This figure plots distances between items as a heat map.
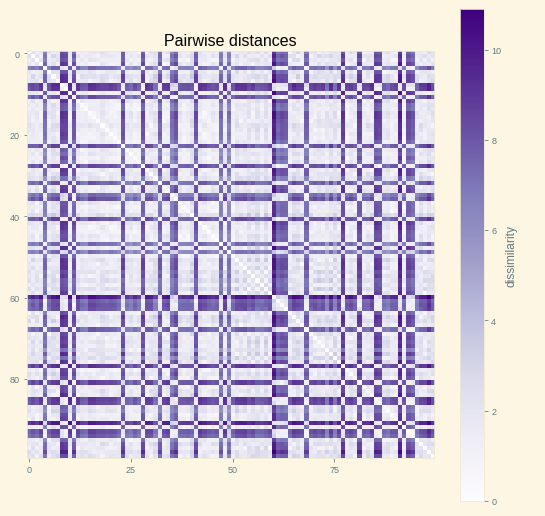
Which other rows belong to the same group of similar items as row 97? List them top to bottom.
0, 1, 2, 3, 5, 6, 7, 10, 12, 13, 14, 15, 16, 17, 18, 19, 20, 21, 22, 24, 25, 26, 27, 29, 30, 31, 33, 34, 37, 38, 39, 40, 42, 43, 44, 45, 46, 48, 50, 51, 52, 53, 54, 55, 56, 57, 58, 59, 64, 65, 66, 67, 69, 70, 71, 72, 73, 74, 75, 76, 78, 79, 80, 82, 83, 84, 87, 88, 89, 90, 92, 95, 96, 98, 99
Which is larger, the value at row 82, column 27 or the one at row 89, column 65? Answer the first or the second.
the second
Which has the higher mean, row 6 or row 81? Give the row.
81
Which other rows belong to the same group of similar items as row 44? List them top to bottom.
0, 1, 2, 3, 5, 6, 7, 10, 12, 13, 14, 15, 16, 17, 18, 19, 20, 21, 22, 24, 25, 26, 27, 29, 30, 31, 33, 34, 37, 38, 39, 40, 42, 43, 45, 46, 48, 50, 51, 52, 53, 54, 55, 56, 57, 58, 59, 64, 65, 66, 67, 69, 70, 71, 72, 73, 74, 75, 76, 78, 79, 80, 82, 83, 84, 87, 88, 89, 90, 92, 95, 96, 97, 98, 99
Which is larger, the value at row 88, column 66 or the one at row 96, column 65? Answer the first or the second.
the first
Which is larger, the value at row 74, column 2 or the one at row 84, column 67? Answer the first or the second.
the first
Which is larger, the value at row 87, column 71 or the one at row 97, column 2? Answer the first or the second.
the first
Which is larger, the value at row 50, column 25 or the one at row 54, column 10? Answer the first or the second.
the second
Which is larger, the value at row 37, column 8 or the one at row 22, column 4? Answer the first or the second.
the first
